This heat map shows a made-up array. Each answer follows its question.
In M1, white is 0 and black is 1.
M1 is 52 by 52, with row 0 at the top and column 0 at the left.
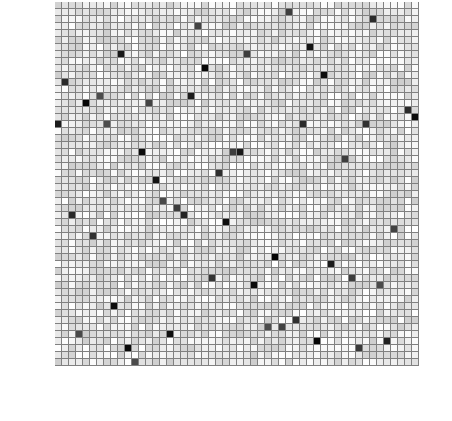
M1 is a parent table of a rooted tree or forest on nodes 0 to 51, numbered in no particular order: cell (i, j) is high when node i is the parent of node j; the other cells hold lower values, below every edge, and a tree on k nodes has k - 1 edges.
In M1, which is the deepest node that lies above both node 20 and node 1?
47
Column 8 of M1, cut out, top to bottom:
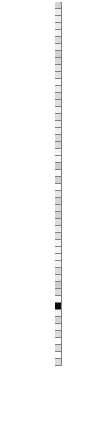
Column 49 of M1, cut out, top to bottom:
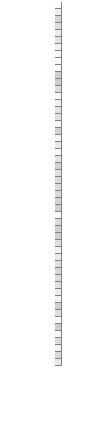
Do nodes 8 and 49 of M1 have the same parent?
no
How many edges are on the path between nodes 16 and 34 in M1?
8
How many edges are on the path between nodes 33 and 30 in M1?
9
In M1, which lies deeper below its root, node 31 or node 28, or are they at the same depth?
node 31
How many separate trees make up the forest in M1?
3
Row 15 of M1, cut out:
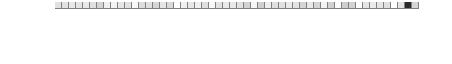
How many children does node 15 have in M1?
1
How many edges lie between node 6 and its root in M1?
8
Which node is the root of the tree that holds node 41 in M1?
40
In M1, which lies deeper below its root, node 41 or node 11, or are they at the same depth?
the same depth
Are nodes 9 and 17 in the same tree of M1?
yes
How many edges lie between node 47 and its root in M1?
4
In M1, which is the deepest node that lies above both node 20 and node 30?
46
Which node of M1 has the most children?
17
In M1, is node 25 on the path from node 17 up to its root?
no
